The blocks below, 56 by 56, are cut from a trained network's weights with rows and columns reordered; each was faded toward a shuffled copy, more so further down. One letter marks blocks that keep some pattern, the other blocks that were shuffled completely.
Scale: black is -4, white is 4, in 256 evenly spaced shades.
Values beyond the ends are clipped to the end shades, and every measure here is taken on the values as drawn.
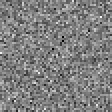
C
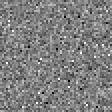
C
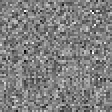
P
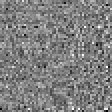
P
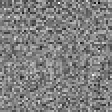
P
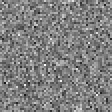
C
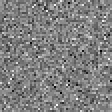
C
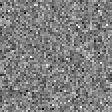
C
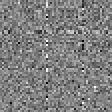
P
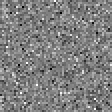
C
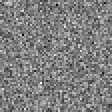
C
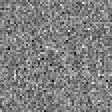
C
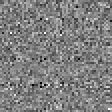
P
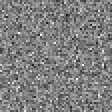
C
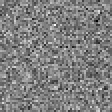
P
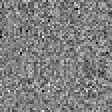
P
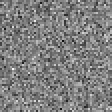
C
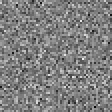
P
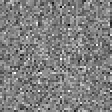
P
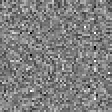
P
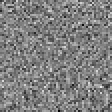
P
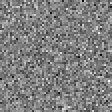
C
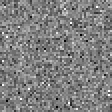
C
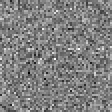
P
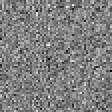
P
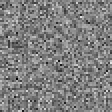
P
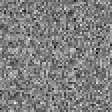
P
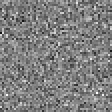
P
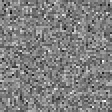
C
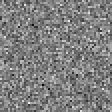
C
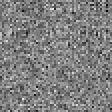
P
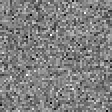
C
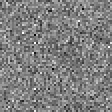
P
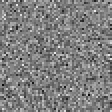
P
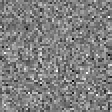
P
